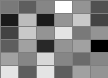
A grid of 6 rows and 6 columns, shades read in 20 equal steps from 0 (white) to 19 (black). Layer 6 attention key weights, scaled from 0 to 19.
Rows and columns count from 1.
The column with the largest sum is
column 6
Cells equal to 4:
2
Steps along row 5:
up down up up down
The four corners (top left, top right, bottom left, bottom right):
10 13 2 8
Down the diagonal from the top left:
10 5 8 8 11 8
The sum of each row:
52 65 46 69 48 43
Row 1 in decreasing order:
13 12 10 9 8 0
